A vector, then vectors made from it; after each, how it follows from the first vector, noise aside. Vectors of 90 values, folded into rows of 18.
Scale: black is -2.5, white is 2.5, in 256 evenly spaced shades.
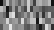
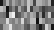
copied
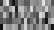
reversed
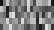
copied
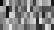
copied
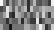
negated
